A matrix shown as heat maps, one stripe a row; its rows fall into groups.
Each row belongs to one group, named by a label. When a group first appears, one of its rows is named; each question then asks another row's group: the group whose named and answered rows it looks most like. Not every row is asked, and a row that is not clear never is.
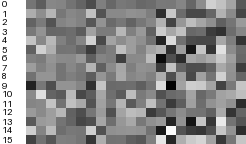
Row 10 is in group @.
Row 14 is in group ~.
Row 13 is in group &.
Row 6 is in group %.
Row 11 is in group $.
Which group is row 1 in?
~
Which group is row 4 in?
~
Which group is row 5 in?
&
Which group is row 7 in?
~
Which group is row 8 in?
&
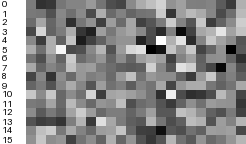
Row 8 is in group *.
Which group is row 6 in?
$
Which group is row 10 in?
~
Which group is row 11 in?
$
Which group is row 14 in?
$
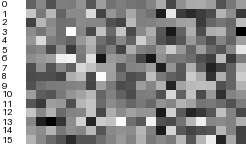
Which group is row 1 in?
~
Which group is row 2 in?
@
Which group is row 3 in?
$
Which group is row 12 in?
~
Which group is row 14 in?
~
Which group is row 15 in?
*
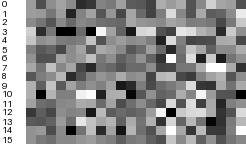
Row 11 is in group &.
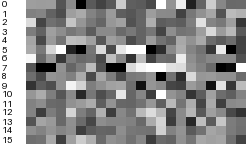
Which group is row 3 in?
%
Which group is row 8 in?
%
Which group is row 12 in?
$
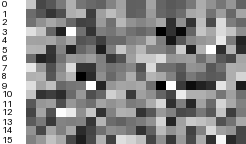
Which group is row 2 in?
&
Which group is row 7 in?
@
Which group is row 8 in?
@
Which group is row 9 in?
~
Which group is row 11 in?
&
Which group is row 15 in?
&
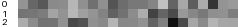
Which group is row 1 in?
%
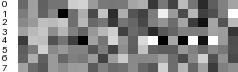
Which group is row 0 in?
%
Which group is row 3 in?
$
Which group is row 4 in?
&
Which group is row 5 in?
%
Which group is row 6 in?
*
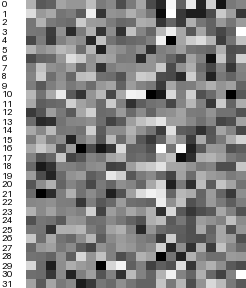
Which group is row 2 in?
%
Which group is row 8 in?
%
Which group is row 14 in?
~
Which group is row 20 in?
&
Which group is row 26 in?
~
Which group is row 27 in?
&
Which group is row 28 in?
%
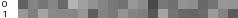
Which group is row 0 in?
%
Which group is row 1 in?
~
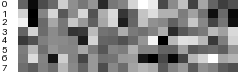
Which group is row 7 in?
$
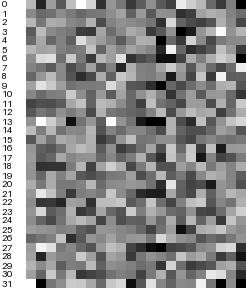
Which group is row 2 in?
~
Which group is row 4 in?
%
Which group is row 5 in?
~
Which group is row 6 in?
$
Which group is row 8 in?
&
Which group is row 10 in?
$
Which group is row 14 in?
~
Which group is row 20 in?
~
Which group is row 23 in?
@
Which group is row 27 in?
$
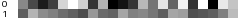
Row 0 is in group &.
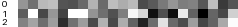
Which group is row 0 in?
&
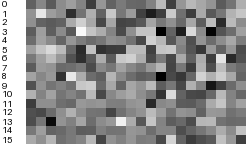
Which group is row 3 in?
%
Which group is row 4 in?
&
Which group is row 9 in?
%
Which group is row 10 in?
~
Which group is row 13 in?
*
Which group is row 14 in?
@
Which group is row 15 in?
~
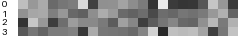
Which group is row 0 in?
~
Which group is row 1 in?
$
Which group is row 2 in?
@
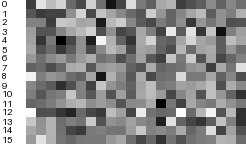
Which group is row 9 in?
*
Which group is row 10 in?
$
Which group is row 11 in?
%
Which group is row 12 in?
*
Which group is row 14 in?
*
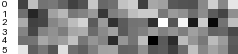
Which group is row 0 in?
@
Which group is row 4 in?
%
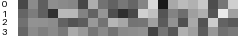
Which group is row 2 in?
&
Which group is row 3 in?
%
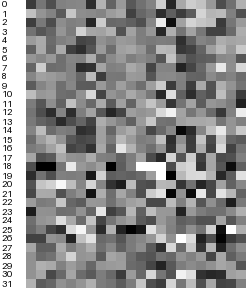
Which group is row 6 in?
~
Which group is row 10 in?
~
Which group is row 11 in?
$
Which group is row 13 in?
*
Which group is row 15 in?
&
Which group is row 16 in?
&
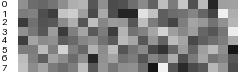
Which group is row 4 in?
@
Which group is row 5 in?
$
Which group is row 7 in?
~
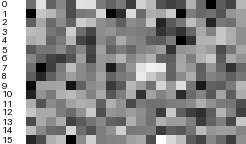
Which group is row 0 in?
%
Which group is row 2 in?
%
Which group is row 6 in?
*
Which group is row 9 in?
@
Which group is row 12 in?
~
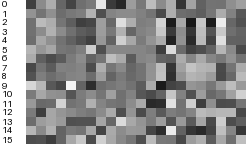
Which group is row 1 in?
~
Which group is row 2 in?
&
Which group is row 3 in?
&
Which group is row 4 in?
&
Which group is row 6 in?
*
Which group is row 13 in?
&
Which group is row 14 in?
~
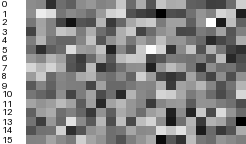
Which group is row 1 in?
$
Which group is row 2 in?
*
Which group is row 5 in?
$
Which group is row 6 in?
&
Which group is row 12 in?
&
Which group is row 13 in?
$
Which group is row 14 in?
@
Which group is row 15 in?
%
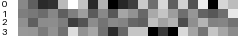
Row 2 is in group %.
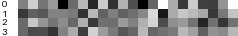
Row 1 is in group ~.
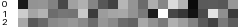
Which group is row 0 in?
@
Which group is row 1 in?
~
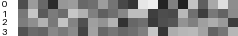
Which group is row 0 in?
&
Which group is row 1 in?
%
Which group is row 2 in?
$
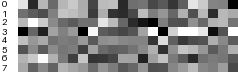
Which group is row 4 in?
~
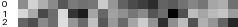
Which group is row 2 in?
$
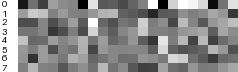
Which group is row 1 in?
$
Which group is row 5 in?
~
